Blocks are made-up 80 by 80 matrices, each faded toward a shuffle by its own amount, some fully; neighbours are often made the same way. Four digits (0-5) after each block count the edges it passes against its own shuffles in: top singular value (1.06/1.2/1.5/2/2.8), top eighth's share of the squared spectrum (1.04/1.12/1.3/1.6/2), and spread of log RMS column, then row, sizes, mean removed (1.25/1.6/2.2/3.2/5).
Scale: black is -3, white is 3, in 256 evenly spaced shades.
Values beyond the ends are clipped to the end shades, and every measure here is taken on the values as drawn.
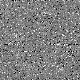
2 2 0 2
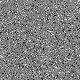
0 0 0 0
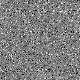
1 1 0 2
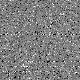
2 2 0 2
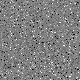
0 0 0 0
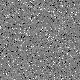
0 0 0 0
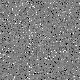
1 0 0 0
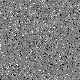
0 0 0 0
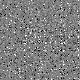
2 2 2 1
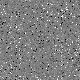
1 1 0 0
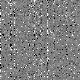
2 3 3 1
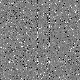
2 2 2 1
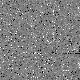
1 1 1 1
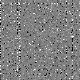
2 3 3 2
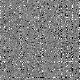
2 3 3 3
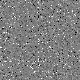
1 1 1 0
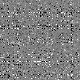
2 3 3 3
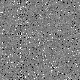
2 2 1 1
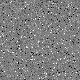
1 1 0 0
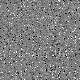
1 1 1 0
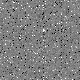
2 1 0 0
